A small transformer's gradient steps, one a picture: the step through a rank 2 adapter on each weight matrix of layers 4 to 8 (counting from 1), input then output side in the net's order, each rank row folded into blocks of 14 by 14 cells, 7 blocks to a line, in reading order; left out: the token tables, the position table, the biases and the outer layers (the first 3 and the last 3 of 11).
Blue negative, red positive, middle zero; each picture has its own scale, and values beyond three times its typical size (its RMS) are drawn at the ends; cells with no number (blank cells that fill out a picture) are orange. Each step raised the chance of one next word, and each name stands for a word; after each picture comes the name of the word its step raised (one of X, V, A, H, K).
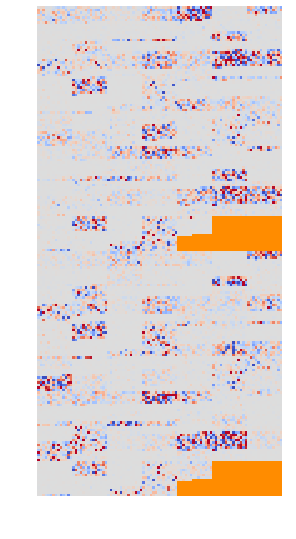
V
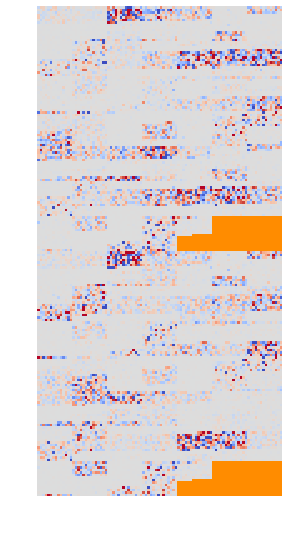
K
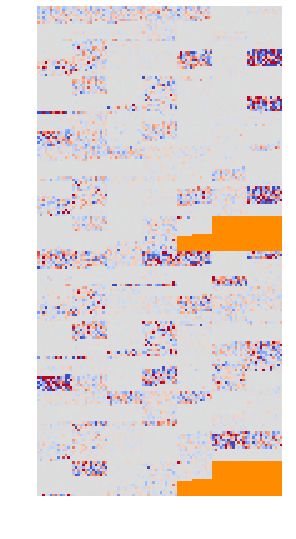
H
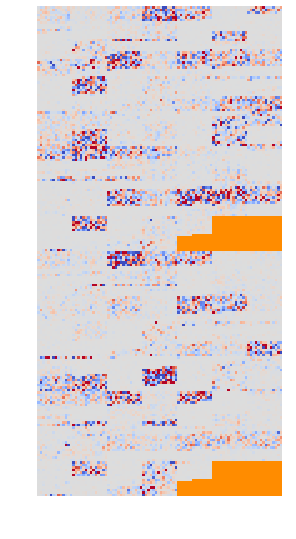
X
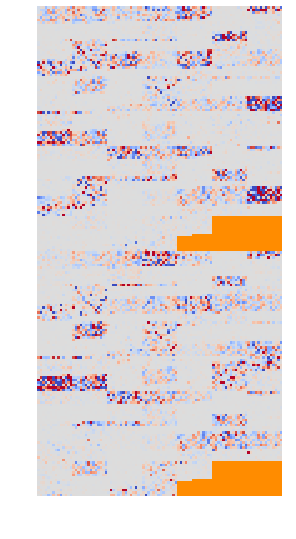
H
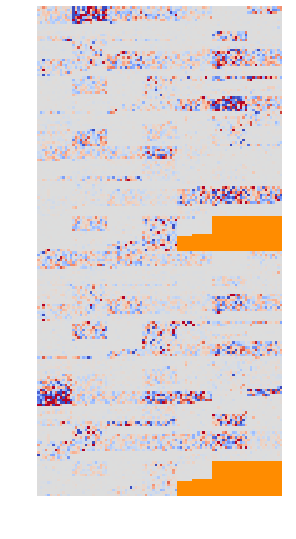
V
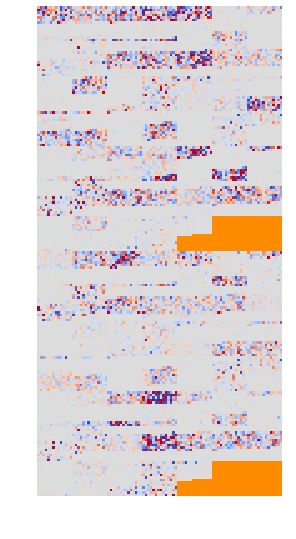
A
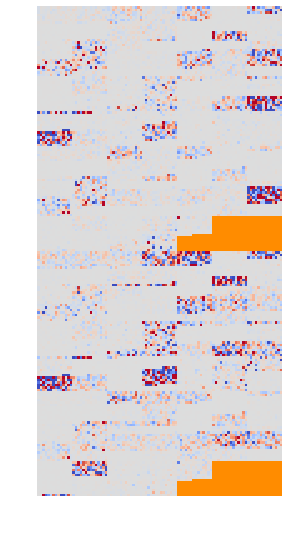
H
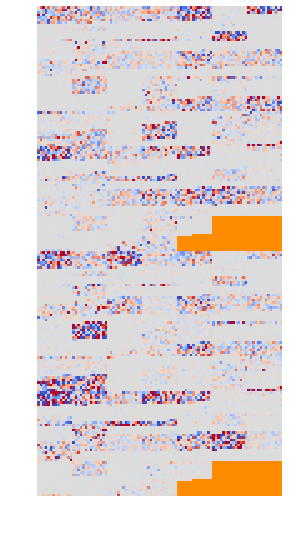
V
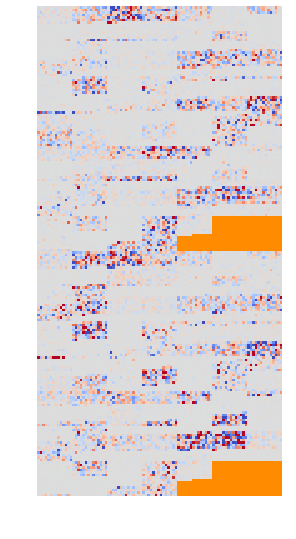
K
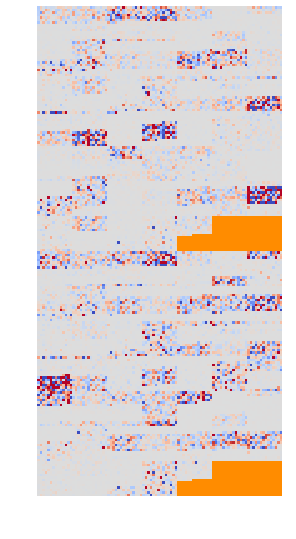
H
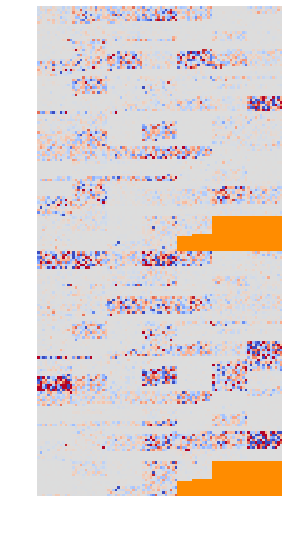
H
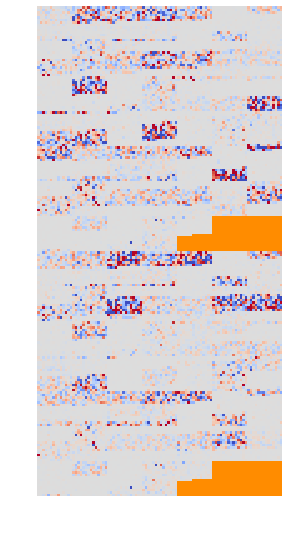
A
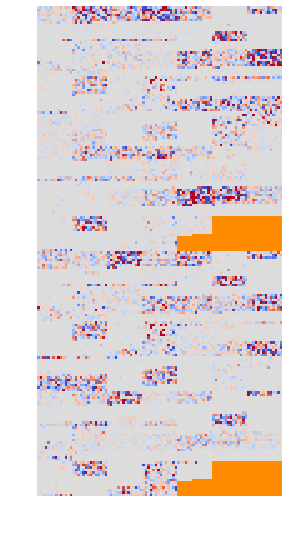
X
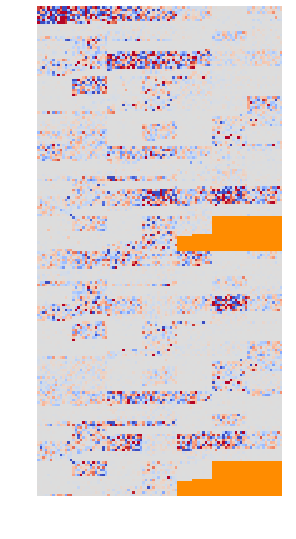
K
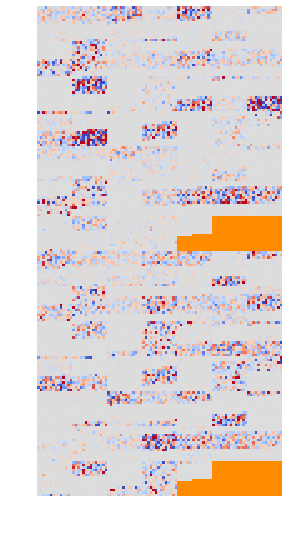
H
